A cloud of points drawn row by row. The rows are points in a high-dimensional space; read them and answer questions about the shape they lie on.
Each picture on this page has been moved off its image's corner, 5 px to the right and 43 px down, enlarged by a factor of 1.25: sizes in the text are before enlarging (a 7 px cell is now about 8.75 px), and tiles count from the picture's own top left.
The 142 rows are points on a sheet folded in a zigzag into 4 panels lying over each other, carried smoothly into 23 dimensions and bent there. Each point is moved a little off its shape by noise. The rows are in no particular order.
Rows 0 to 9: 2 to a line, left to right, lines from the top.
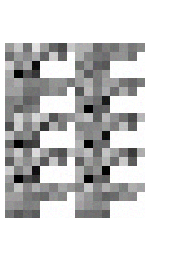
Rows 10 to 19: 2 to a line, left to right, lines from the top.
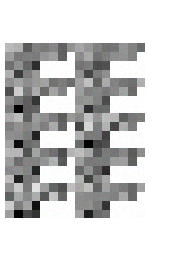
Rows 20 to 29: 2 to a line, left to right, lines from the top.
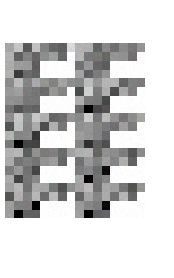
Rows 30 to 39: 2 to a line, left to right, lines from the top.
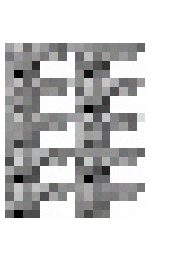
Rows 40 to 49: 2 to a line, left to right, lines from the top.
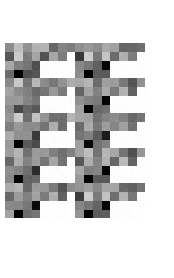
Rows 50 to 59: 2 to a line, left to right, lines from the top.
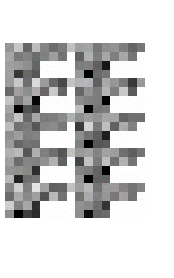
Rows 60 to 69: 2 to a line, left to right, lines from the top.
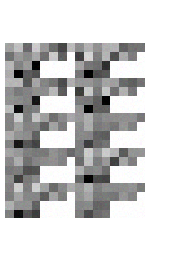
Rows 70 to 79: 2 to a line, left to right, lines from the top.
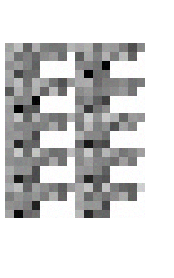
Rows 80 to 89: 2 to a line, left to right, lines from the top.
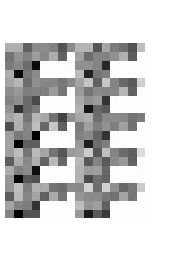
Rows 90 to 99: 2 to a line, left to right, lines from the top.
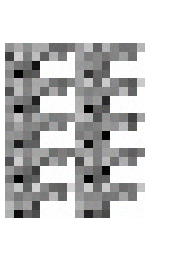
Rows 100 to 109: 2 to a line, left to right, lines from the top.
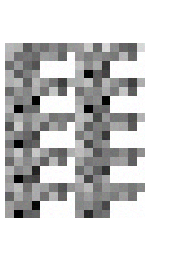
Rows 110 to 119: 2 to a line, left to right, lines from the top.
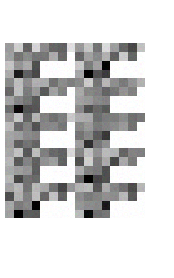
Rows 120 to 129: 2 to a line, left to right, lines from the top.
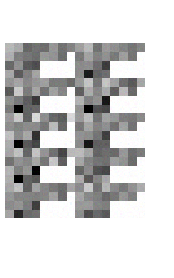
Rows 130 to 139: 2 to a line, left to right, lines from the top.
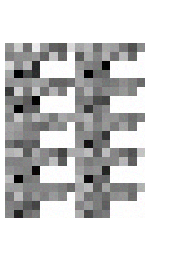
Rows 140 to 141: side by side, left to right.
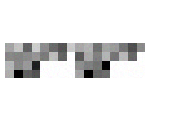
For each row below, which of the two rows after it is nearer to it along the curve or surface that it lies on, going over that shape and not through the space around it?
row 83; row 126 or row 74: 126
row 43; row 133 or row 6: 6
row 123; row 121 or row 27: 27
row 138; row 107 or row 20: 107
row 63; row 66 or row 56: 66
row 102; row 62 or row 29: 62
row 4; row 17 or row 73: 73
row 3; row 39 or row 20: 39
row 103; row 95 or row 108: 95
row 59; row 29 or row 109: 109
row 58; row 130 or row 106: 106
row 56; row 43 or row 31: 43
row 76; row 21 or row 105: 21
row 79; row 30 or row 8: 30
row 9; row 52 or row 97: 97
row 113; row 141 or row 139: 139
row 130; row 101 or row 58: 101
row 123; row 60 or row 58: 58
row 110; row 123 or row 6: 6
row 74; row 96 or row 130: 130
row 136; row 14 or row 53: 53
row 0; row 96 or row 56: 56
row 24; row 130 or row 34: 34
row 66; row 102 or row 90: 90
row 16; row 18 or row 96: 18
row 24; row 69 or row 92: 92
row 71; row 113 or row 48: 48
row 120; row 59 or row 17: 17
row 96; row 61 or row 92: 61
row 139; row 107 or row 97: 107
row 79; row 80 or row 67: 80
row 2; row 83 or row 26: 26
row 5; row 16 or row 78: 16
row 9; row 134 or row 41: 134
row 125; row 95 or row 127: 127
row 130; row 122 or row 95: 95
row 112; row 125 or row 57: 57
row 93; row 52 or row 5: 5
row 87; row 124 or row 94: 124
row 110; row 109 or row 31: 109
